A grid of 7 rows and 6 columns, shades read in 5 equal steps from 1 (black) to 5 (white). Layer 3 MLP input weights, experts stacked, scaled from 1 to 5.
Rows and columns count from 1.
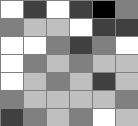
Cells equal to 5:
9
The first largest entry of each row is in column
1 4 1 1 1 2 5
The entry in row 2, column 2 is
4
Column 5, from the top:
1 2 3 4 2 4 5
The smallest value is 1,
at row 1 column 5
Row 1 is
5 2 5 2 1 3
